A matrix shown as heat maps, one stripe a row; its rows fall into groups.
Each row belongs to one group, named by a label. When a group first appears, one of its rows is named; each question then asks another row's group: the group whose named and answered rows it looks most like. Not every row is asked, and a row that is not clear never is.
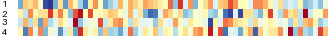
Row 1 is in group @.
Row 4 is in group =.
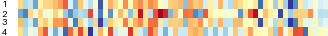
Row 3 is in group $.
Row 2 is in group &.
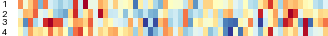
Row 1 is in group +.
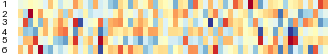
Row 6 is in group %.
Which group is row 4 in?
$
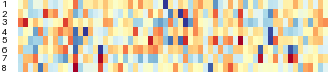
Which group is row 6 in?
$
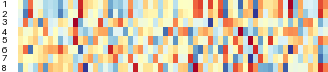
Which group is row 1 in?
=
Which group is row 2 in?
=
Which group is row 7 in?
+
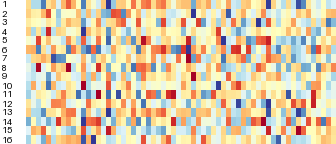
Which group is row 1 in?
$
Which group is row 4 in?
=
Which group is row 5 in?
@
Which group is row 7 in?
@
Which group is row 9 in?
&
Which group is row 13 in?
$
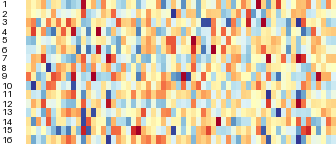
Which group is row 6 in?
&
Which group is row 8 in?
&
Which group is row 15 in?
%
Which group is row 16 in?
$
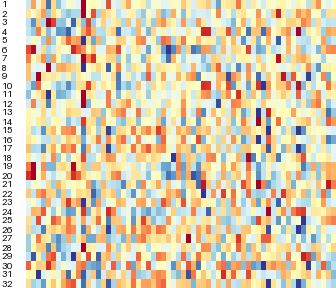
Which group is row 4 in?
=
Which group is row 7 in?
+
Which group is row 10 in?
=
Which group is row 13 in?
+
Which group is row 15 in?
$
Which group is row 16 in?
+
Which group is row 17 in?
$
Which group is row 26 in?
$
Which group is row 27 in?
@
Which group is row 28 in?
=
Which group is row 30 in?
%
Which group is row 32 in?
$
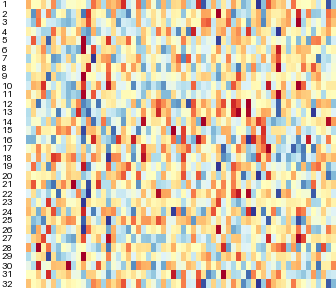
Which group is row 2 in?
=
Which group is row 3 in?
=
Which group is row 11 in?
+
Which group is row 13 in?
@
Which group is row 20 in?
+
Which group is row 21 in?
&
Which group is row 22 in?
@
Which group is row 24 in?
%
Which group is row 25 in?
$
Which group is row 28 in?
%
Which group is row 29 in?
=
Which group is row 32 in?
+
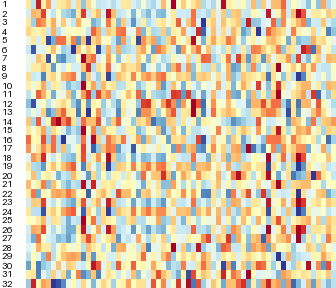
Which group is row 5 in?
&
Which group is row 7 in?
=
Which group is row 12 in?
&
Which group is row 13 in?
&
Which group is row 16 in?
+
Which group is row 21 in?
+
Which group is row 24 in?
$
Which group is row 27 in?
=
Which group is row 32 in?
@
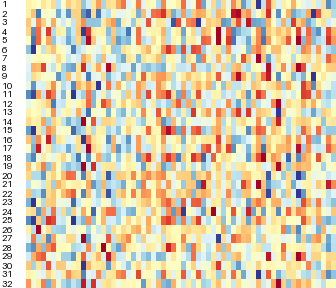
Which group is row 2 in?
@
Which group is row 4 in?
=
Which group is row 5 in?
=
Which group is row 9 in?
@
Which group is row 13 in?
@
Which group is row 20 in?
$
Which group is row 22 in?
$
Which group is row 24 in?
%
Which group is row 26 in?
%
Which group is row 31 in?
+
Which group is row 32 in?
+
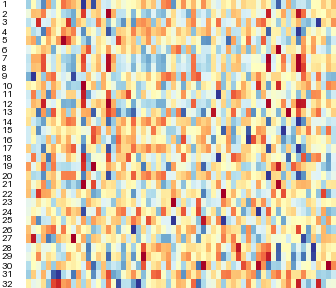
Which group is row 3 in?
@
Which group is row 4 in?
$
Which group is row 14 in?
$
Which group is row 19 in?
+
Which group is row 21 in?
+
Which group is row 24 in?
+
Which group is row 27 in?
&
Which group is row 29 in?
@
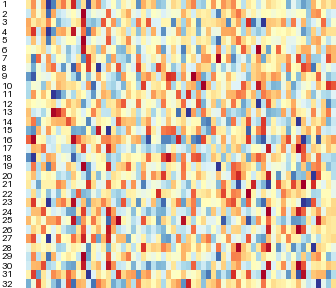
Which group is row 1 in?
&
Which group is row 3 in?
%
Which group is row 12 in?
+
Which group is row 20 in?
@
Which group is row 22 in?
@
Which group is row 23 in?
&
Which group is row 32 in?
@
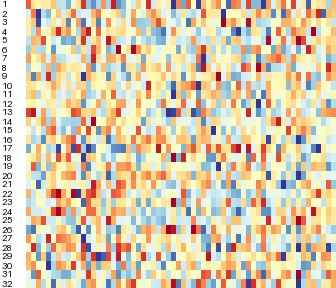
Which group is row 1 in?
%
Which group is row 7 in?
+
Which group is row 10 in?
%
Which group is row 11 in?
%
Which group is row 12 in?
+
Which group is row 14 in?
+
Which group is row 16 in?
$
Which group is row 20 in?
$
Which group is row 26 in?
&
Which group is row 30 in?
&
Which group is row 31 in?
=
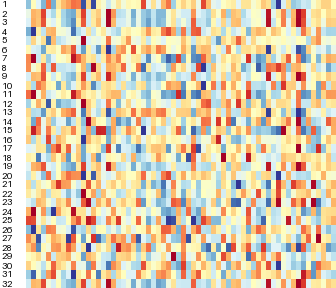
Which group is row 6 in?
$
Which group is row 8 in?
+
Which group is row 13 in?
$
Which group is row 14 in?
=
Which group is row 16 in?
=
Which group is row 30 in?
@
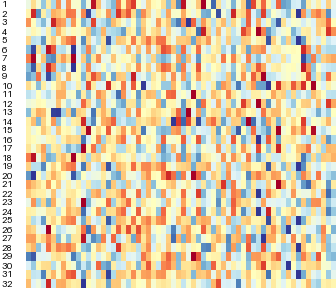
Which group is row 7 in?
&
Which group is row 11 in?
&
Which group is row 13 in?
@
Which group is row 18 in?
&
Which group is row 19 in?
$
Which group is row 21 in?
%
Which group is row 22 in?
+
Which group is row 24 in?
+
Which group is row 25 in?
$
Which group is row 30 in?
&
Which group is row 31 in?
$
